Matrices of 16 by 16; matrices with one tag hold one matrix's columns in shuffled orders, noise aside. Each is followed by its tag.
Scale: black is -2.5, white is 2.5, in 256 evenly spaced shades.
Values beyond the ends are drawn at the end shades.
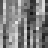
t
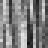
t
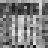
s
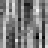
t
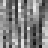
t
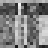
s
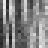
t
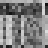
s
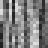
t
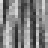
t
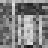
s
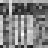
s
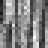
t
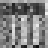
s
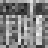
s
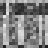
s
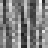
t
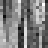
t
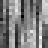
t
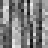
t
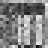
s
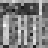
s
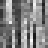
t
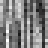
t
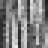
t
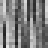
t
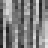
t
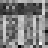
s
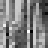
t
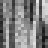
t
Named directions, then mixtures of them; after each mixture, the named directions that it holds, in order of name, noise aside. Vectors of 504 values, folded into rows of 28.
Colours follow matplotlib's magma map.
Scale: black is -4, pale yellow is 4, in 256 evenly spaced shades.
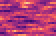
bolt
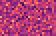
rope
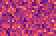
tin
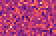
rope, tin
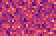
tin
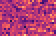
bolt, tin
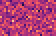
rope, tin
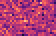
bolt, rope, tin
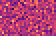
rope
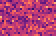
bolt, rope, tin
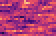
bolt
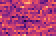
bolt, rope, tin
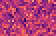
tin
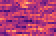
bolt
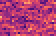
bolt, rope, tin
